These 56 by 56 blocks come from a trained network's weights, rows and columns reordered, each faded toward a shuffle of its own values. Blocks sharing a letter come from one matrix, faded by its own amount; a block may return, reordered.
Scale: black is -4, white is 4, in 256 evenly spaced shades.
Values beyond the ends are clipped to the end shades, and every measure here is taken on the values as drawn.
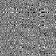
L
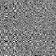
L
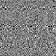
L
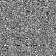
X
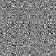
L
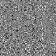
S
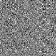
S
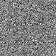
X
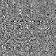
L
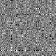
L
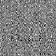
L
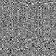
S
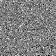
X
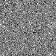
X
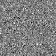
X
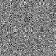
S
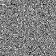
X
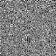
S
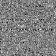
X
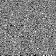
X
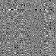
L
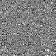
S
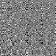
L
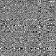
L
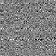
L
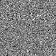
X
